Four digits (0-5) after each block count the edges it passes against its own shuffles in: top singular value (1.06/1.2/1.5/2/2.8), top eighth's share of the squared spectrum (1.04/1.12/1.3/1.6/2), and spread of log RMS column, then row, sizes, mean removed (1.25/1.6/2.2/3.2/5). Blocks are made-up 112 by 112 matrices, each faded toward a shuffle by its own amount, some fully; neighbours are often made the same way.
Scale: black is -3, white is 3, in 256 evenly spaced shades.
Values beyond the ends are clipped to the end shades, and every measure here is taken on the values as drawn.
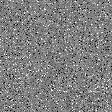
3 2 1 0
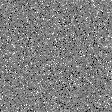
1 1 0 0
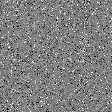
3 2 1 0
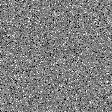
0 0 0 0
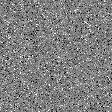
0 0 0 0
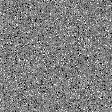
0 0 1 0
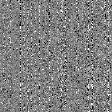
2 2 4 0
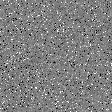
1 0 0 0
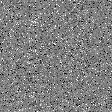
2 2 1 0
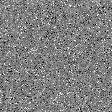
0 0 0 1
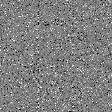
3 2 1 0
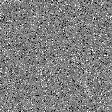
2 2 1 0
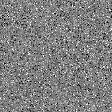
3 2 1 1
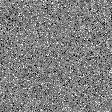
1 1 0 0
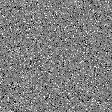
2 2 0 0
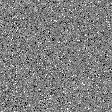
0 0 1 0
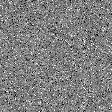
0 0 1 0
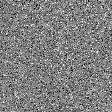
0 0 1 0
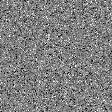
0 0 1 0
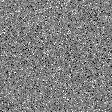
0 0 0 0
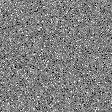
0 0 0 0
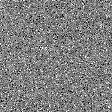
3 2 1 0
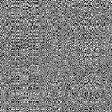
5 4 3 3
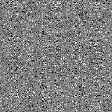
4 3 3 2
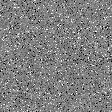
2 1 0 1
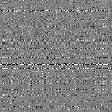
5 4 1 4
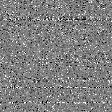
4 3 1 3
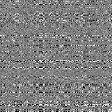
5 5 2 4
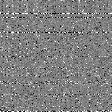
4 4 1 3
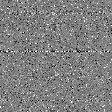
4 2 0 2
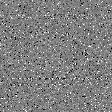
3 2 0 1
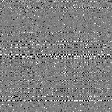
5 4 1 4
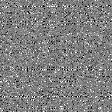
4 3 1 3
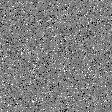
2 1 0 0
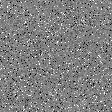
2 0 0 0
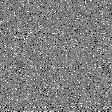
3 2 0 2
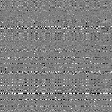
5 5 2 4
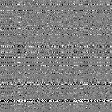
5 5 2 4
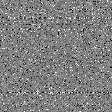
3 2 0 2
